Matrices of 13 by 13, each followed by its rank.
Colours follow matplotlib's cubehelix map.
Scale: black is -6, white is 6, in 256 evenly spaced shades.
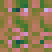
two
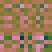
two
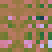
two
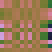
one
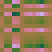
one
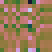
two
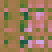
two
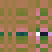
one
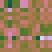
two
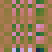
one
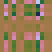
one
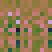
two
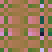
one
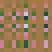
one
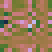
two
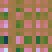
one
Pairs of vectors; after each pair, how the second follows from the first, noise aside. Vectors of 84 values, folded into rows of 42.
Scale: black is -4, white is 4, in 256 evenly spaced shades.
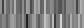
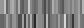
shuffled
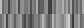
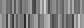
shuffled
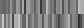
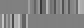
partly zeroed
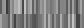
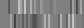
partly zeroed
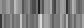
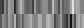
wrapped around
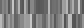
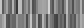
wrapped around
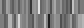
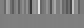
partly zeroed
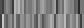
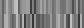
shuffled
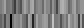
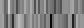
wrapped around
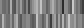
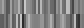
shuffled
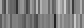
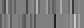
partly zeroed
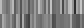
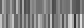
wrapped around
